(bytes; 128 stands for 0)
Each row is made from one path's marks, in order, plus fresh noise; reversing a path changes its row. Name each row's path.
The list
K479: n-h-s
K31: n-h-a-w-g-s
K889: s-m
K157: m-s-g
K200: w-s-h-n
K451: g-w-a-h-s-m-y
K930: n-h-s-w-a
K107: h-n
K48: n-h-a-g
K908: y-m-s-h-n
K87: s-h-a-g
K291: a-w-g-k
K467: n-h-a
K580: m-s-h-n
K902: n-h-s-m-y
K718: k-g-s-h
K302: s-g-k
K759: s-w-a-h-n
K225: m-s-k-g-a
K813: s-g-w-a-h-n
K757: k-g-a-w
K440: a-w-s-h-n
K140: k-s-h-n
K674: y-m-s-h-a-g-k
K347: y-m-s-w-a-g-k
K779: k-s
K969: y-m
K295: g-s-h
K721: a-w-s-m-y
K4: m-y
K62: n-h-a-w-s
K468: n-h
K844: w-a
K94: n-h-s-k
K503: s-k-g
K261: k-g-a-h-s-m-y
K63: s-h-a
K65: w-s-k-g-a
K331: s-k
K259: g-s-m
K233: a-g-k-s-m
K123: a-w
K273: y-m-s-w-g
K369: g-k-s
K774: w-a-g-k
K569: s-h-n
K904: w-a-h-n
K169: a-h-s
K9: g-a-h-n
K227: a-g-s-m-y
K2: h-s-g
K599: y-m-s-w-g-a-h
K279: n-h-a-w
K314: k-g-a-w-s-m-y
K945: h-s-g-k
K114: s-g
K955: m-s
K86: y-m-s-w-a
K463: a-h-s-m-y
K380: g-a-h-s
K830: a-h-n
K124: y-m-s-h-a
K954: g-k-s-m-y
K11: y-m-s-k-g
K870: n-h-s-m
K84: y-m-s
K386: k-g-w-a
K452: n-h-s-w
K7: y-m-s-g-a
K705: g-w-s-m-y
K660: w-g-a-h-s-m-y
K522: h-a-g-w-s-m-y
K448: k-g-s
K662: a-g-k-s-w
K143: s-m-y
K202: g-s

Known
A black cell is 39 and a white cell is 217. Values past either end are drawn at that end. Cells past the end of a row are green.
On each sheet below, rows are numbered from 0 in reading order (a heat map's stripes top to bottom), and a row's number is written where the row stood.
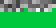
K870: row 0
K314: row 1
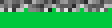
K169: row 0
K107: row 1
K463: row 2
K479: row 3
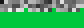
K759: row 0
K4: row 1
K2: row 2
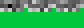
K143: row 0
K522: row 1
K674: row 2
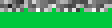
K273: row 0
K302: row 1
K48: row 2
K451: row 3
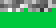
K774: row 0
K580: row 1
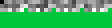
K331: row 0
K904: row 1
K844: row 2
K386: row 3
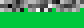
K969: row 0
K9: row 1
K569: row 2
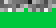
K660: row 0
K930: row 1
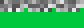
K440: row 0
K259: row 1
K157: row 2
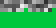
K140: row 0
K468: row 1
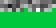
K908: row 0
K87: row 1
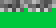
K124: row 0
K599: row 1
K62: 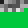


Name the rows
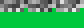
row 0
K467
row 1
K11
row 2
K705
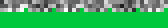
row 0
K503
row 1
K902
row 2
K291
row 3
K955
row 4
K84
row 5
K813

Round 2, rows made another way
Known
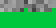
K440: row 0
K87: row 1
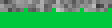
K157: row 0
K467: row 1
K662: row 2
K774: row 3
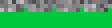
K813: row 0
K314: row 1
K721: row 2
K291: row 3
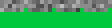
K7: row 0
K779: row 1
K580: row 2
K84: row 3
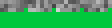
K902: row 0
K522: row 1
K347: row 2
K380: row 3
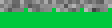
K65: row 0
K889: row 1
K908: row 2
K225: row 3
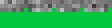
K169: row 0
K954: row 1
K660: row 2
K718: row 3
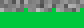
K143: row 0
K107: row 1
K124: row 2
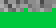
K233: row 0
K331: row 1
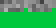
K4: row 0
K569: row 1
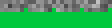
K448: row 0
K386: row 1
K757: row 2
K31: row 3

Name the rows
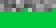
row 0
K2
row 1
K759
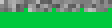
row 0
K930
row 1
K674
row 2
K844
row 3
K227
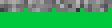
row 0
K870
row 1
K463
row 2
K200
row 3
K468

